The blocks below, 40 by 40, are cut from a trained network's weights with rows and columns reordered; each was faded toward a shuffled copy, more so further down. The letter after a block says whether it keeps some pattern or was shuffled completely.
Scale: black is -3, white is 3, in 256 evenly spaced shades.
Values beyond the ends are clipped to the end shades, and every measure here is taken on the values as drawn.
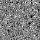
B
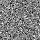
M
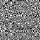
B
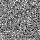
M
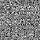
B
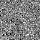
B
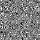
B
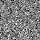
M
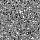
M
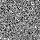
M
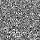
B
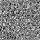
B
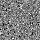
M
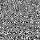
B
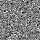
M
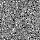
M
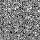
B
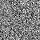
M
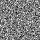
M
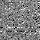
B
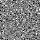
B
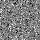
M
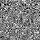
B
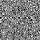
B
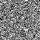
B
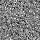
M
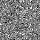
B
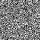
B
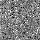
B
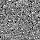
M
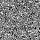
M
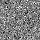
M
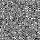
B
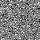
B
